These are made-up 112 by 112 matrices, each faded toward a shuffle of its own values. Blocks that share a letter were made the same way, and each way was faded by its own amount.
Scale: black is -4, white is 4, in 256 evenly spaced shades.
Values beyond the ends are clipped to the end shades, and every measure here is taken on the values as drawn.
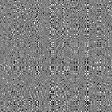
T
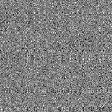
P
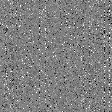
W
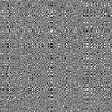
T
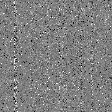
W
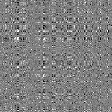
T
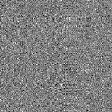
P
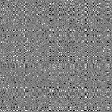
T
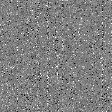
W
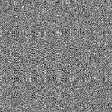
P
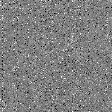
W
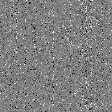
W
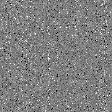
W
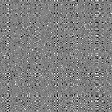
T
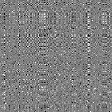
T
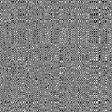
T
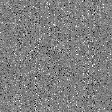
W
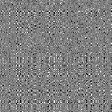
T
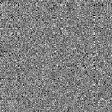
P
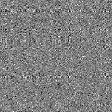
P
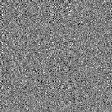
P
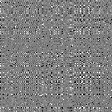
T
